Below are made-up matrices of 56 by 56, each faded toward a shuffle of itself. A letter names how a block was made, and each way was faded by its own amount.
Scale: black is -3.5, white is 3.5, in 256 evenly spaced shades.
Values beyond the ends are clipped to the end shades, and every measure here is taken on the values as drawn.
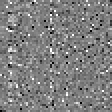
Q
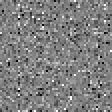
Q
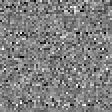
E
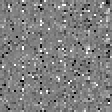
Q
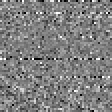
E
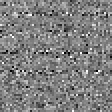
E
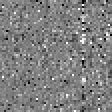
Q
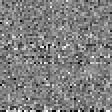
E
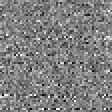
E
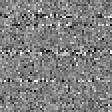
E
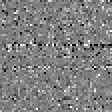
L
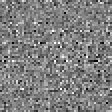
E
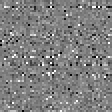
L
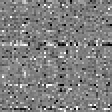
L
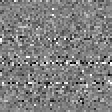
E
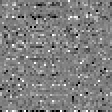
L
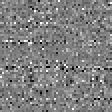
L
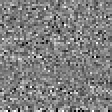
E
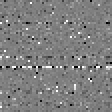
L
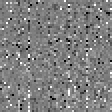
Q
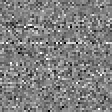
E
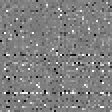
L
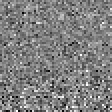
E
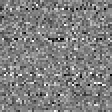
E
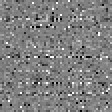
L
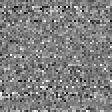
E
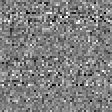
E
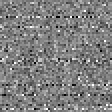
E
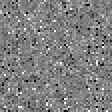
Q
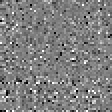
L
